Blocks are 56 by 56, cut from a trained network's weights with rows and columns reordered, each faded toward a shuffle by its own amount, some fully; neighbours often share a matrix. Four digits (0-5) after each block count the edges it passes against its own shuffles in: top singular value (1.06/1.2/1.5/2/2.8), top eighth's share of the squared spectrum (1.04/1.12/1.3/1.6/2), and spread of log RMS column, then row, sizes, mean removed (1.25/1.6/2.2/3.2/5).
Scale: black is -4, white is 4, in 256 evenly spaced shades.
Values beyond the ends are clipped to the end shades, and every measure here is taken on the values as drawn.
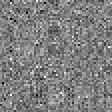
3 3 1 1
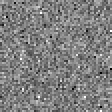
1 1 0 0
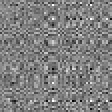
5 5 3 3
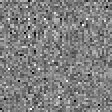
3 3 1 1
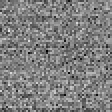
2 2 0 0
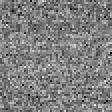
2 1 0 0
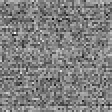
3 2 0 0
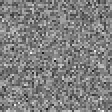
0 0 0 0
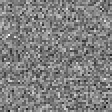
1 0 0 0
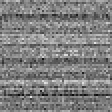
5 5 2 3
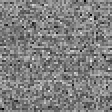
2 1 0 0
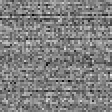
4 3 1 2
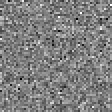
2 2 1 0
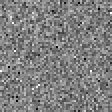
0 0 0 0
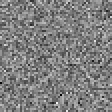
2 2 0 0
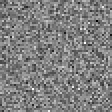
2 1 0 0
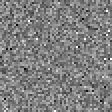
0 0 0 0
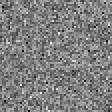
0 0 0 0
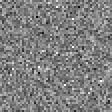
3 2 0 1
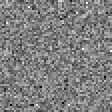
2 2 0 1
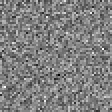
3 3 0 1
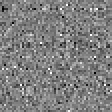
3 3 1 2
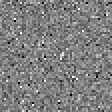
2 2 1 0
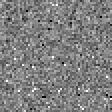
1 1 0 0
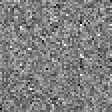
3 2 1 0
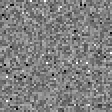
1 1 0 0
